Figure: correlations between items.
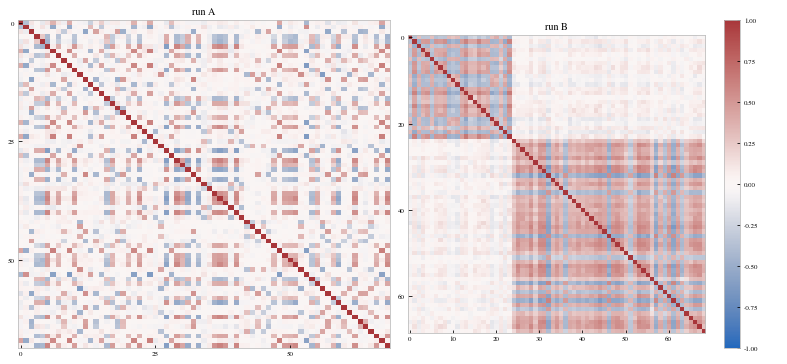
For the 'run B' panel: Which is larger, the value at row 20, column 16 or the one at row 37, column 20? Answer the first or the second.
the second
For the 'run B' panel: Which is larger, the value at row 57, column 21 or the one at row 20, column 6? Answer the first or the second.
the first
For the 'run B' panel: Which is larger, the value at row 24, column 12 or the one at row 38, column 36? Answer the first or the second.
the first
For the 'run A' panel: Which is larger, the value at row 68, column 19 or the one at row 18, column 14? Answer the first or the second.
the second
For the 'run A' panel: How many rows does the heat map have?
69
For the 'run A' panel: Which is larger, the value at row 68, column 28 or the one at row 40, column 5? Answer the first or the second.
the second
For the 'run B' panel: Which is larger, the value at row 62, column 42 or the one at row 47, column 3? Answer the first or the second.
the first
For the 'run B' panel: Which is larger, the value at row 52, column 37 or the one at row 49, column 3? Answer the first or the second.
the first
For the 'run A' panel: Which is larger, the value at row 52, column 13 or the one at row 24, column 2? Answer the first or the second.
the second
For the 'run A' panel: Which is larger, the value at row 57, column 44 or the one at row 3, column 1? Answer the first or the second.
the first
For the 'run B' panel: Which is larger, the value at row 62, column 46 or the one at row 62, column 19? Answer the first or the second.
the second
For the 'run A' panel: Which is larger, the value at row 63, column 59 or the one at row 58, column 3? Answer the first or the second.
the first
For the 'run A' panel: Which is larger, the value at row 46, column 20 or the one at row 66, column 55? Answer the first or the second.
the second
